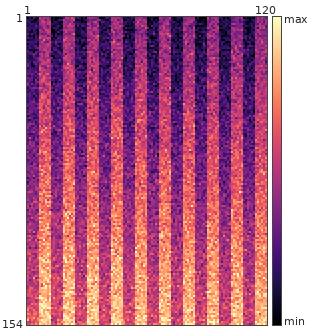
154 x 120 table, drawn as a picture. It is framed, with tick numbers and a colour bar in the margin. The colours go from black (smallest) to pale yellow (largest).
Stripes: upright, repeating 10 times. Slope: up to the bottom. Mirror symmetry: none. Average level on the scale: 50%.
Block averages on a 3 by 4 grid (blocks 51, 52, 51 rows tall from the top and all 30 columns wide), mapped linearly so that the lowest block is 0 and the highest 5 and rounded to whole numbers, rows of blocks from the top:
0 1 0 1
2 3 2 3
4 5 4 5
